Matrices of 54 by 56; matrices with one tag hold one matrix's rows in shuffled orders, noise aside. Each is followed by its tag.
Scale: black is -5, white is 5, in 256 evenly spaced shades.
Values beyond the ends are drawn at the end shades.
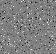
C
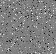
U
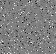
C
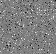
U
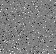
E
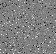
E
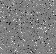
U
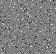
C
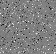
E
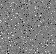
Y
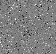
Y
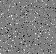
Y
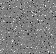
U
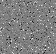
U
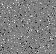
C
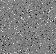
C
